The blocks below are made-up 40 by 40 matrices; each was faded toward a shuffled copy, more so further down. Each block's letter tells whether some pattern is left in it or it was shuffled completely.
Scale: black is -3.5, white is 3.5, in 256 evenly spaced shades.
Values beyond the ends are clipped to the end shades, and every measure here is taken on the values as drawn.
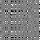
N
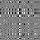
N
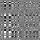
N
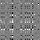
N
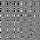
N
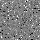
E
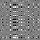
N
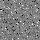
E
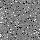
E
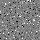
E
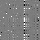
N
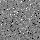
E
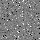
E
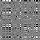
N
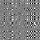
N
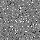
E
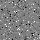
E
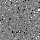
E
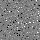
E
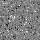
E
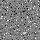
E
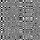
N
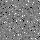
E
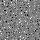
E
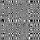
N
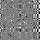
N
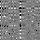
N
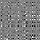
N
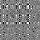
N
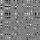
N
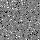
E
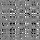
N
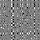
N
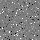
E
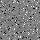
E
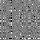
N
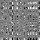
N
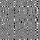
N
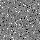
E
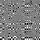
N
